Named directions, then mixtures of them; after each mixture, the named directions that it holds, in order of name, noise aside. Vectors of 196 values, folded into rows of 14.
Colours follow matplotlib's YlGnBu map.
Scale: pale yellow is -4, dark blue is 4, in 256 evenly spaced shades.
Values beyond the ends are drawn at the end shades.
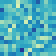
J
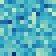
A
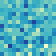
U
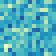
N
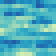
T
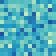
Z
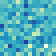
U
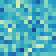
J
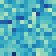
A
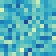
J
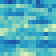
T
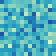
Z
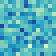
U, Z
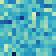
A, N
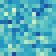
A, U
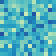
Z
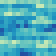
T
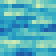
T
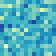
N, U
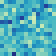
A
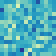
J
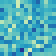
J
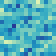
J, T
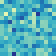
A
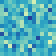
J, Z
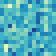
J, N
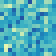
N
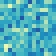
N
